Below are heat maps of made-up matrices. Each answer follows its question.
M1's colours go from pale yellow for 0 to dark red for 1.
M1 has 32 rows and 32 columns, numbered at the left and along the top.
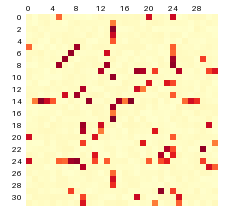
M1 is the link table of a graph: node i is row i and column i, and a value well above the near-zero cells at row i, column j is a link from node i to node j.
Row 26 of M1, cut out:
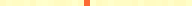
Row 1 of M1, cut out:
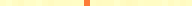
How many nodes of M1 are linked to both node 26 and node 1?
1
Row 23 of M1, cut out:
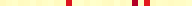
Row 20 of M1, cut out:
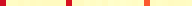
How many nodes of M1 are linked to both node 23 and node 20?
2
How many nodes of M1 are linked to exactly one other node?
11
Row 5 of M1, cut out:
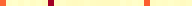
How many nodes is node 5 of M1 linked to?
3
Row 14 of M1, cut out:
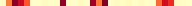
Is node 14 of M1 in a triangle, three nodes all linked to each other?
no
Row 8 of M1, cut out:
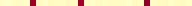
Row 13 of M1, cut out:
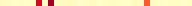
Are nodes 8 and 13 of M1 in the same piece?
yes
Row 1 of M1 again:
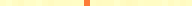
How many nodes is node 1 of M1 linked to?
1
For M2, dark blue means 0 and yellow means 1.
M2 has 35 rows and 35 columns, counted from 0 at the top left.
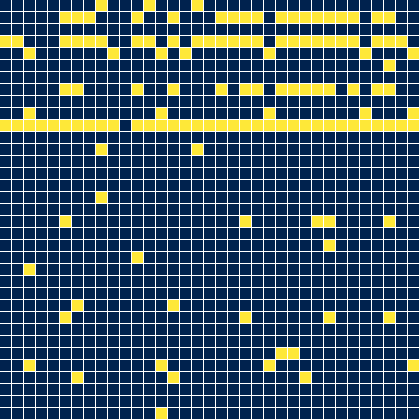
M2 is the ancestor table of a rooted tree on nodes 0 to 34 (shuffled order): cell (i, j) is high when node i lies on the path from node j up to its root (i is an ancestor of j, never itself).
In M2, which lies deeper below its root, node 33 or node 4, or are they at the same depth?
node 33
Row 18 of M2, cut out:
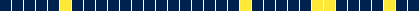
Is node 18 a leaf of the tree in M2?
no
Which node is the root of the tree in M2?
10
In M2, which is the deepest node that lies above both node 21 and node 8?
3
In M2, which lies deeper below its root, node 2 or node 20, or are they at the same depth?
node 20
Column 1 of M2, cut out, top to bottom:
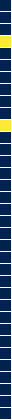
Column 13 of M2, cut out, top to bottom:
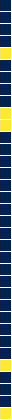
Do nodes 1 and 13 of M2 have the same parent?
no
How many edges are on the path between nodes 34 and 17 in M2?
6
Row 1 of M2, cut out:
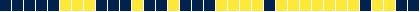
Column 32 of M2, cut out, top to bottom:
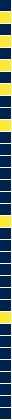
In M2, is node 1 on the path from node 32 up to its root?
yes
